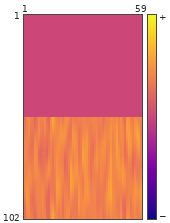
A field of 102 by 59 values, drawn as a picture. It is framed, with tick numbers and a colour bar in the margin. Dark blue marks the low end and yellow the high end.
The table splits into 2 rows of 1 panel. Panel 1,1: middling, flat. Panel 2,1: high, streaked downward, faint in contrast.
